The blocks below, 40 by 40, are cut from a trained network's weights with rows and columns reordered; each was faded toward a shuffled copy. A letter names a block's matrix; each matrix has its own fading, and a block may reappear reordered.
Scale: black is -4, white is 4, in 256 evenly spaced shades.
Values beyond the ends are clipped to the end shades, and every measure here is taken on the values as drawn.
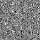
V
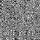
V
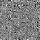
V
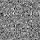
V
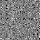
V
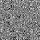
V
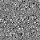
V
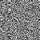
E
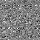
V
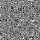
V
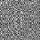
E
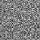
E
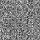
E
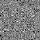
V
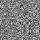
E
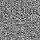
E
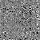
V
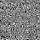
V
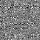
V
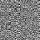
E
